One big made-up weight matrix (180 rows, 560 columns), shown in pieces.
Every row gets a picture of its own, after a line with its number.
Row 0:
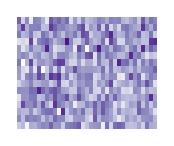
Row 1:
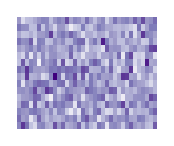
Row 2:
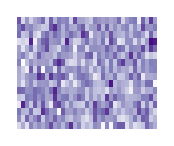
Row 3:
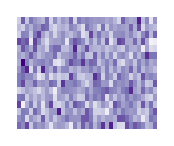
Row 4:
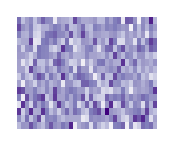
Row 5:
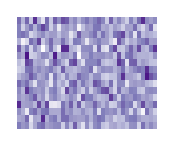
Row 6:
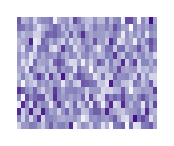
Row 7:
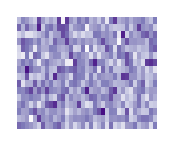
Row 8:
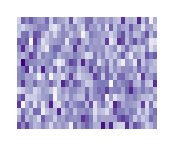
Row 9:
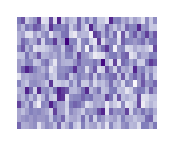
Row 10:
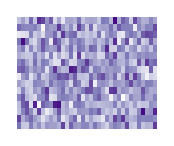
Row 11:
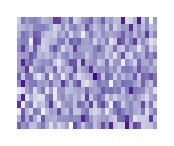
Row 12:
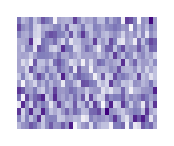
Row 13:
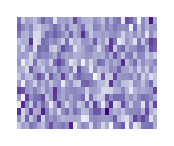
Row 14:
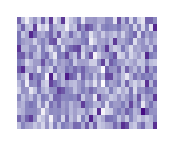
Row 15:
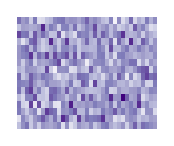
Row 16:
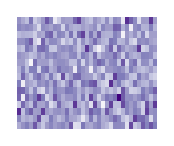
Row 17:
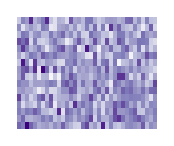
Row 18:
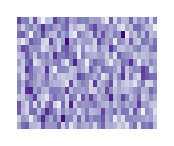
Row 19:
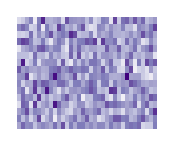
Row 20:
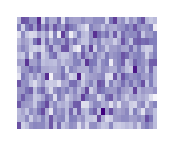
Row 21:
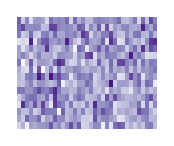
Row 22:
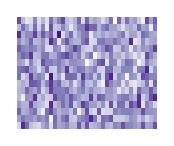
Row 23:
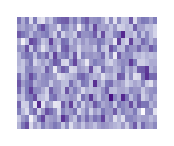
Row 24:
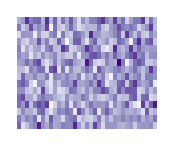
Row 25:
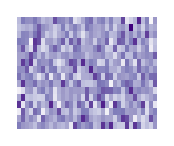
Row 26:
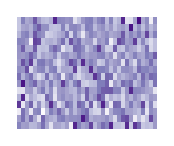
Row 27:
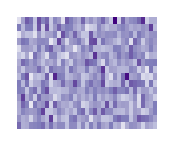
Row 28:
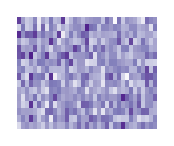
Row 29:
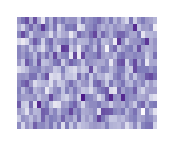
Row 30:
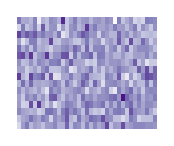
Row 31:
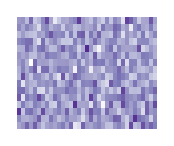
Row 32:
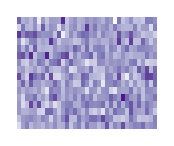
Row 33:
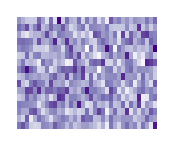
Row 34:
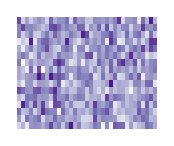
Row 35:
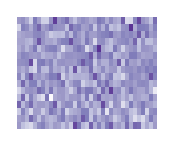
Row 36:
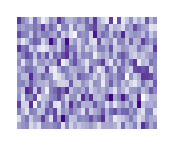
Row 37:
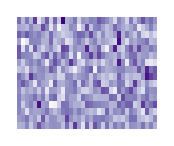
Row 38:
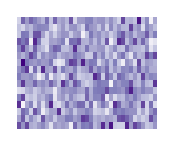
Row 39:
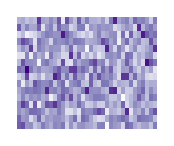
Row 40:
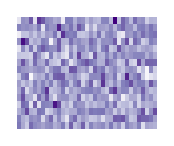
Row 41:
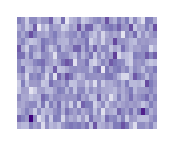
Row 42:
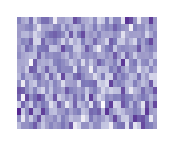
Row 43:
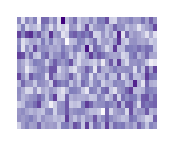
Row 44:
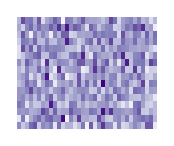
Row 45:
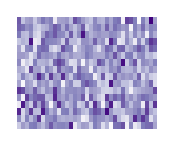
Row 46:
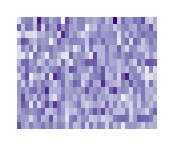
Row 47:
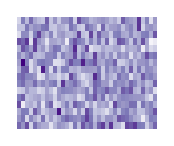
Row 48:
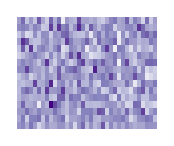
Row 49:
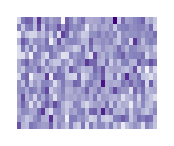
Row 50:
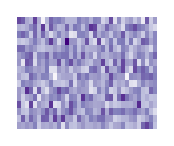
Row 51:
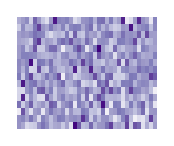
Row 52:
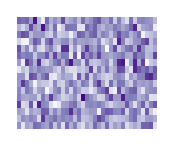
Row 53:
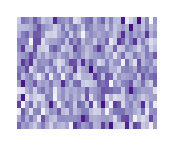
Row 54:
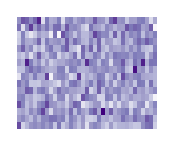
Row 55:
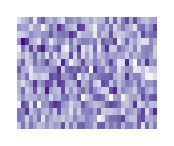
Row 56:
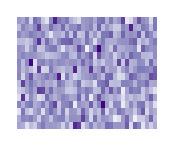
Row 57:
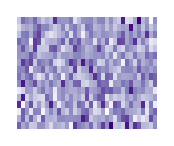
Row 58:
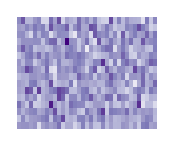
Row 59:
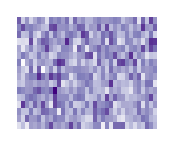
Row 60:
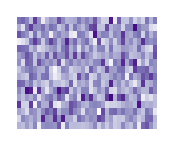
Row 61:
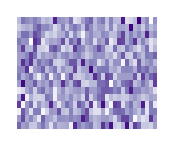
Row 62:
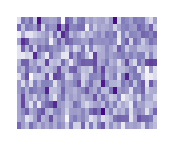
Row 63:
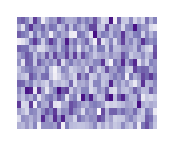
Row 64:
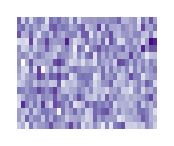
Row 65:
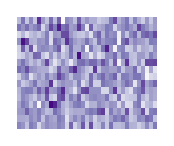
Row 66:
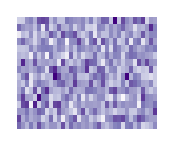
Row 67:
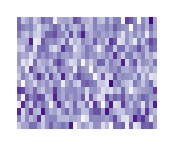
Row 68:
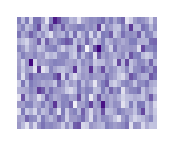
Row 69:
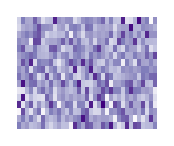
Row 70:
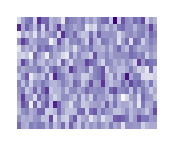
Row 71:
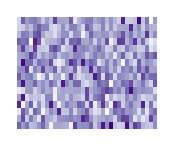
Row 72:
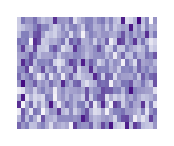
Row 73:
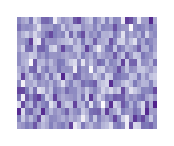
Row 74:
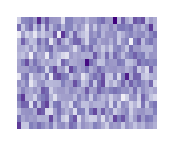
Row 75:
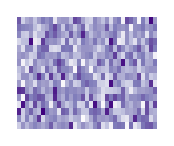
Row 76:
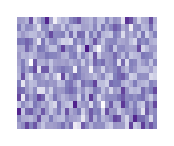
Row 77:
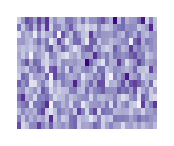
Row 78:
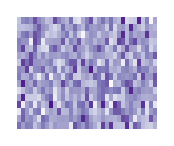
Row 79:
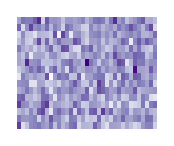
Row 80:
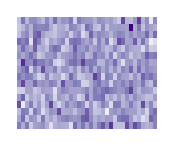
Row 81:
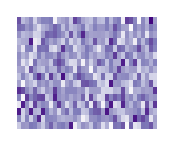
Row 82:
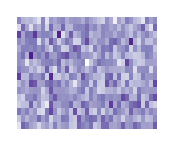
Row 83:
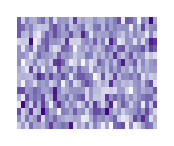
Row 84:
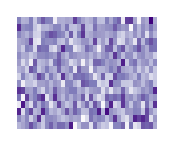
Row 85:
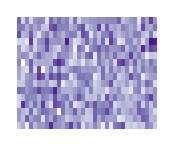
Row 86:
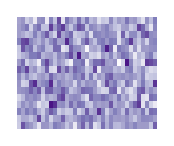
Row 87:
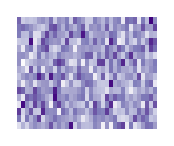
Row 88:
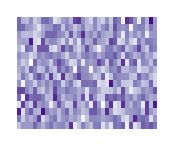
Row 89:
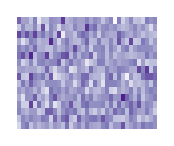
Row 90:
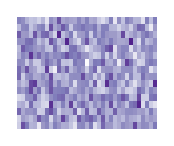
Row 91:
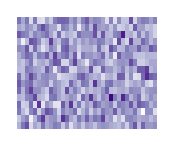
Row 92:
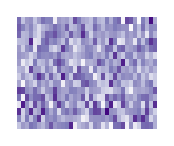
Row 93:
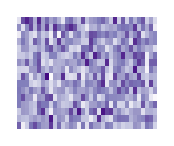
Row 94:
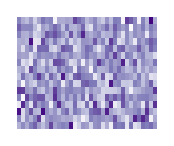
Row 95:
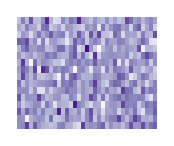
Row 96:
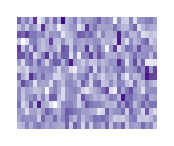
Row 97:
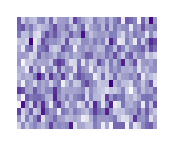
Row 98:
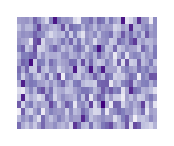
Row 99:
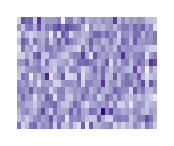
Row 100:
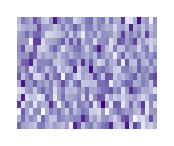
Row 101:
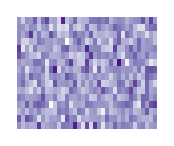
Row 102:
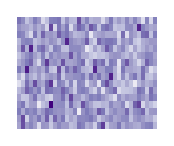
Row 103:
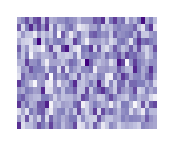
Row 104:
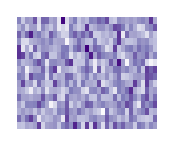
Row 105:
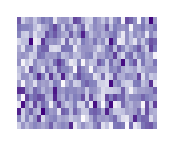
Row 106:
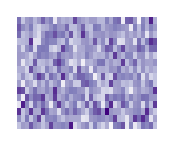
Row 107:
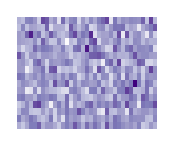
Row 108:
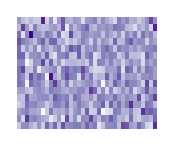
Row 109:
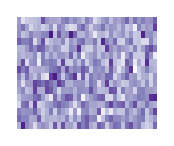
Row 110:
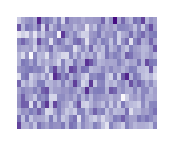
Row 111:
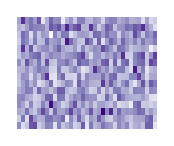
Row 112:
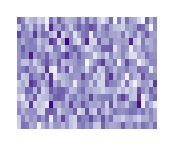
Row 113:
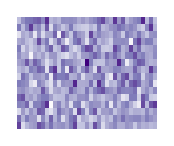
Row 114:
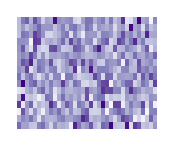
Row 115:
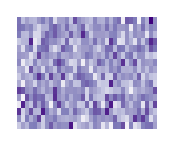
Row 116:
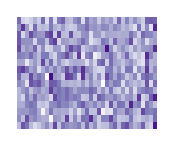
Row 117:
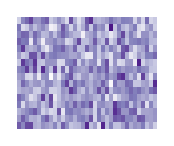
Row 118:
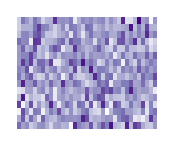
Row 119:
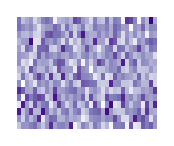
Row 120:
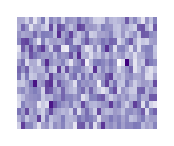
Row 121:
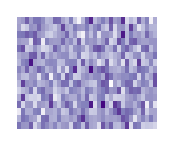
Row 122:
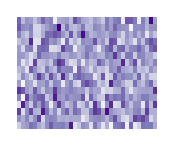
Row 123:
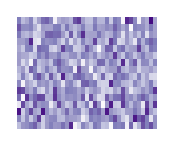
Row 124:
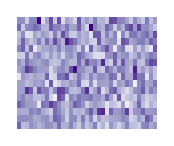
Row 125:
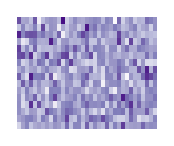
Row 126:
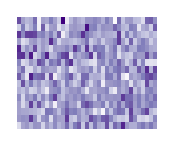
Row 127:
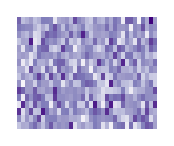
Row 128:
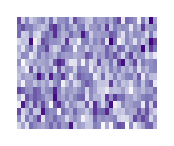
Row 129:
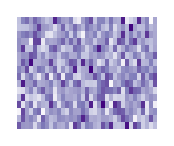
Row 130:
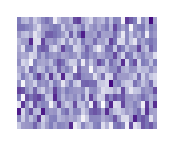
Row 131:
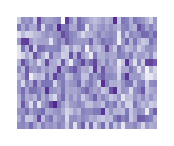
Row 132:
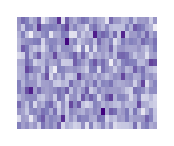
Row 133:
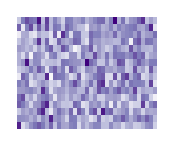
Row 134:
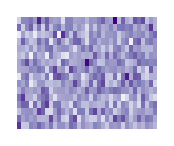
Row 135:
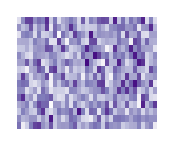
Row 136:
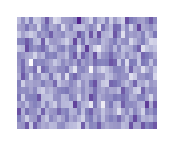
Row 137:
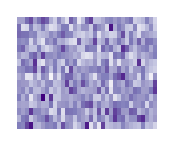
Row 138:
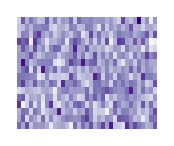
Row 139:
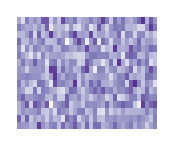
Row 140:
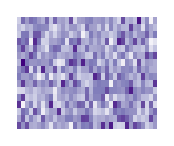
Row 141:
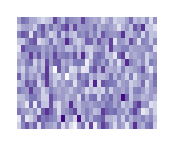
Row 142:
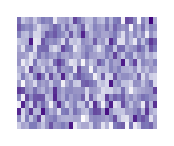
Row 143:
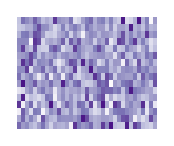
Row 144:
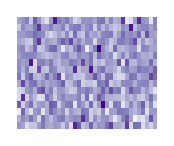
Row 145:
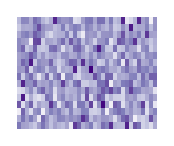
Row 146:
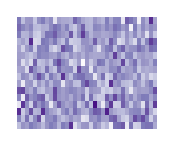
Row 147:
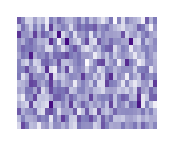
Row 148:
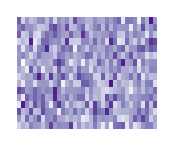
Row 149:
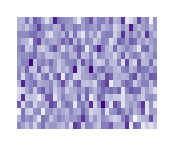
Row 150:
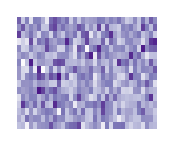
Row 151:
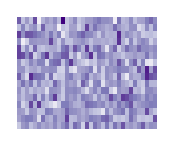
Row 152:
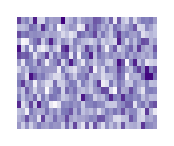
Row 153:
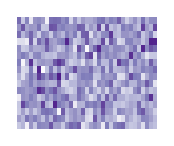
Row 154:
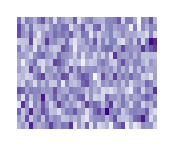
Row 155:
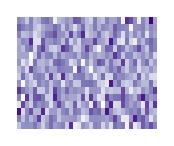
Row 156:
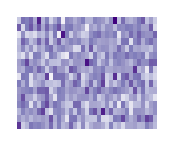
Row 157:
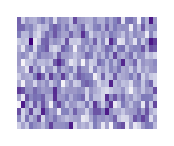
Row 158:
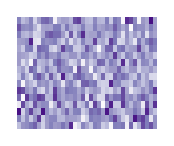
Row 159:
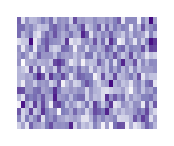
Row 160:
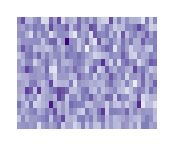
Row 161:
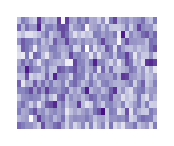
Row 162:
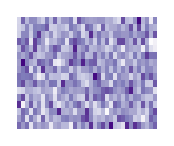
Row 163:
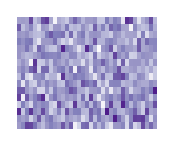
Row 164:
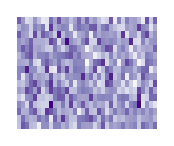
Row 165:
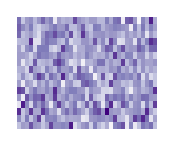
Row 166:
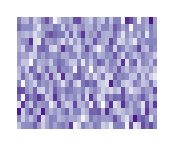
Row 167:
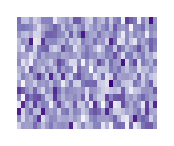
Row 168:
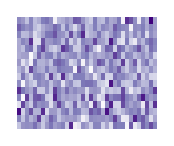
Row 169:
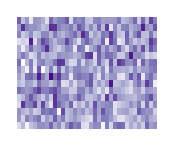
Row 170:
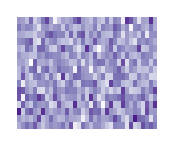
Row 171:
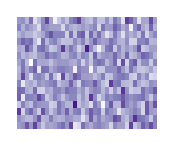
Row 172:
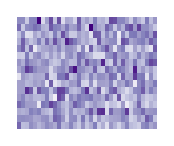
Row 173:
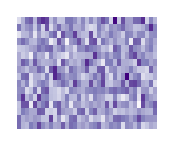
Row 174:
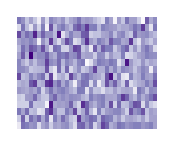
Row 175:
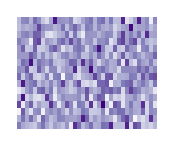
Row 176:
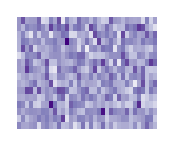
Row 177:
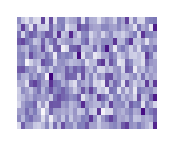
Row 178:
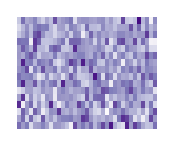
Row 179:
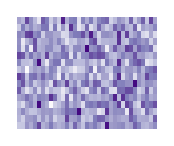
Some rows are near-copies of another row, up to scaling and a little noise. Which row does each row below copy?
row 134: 74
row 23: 91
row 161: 7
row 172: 124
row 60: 63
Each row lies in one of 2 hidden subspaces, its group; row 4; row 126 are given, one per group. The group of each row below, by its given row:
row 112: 126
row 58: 126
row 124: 126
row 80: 4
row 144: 4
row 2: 4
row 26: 4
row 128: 4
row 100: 4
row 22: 126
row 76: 4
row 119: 4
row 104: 126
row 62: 126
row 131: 126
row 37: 126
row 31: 4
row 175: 4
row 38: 4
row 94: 4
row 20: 126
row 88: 4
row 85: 4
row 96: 126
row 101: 126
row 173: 126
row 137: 4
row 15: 126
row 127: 4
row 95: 4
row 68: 4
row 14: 126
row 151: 126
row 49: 126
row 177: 126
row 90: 126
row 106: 4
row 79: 126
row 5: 126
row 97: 4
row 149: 4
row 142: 4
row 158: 4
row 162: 4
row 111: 126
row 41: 126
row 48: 126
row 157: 4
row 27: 126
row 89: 126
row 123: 4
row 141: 126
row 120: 126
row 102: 126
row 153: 4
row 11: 4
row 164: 126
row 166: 4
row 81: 4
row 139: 126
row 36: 126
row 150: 4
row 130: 4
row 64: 4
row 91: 126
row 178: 4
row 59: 4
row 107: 126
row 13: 4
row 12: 4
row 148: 4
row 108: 126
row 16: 4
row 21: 4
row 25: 4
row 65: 126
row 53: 4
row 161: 126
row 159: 4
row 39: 126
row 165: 4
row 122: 4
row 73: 4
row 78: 4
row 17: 4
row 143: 4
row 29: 126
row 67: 4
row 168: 4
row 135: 126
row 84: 4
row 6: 4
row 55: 126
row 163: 4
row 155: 4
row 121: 4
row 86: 126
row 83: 4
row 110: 126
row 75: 4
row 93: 126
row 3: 4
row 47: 4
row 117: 4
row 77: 126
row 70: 126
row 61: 4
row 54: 126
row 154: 4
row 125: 126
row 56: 4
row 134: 126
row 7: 126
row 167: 4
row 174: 126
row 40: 126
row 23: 126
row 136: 4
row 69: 4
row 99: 126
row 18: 126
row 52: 126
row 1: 126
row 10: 126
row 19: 126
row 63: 126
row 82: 126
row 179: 126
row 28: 126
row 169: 4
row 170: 4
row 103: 126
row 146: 4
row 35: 4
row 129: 4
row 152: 126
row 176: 126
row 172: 126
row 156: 126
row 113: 126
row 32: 126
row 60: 126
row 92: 4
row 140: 4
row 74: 126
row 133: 126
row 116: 126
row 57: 4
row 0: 4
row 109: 126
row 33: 126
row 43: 126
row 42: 4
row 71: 4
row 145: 4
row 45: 4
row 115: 4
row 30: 126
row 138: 4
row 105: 4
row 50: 126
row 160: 126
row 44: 126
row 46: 126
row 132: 126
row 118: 4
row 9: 126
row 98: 4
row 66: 126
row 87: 4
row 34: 4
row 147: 126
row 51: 4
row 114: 4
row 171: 4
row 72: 4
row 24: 126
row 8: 4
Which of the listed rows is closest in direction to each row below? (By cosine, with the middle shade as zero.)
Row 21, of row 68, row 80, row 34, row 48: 34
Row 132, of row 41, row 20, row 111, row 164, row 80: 20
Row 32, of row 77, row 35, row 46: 35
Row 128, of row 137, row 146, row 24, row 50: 146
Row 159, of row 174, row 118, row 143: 174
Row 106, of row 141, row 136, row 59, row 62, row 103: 59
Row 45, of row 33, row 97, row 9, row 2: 97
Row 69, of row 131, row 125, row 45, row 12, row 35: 35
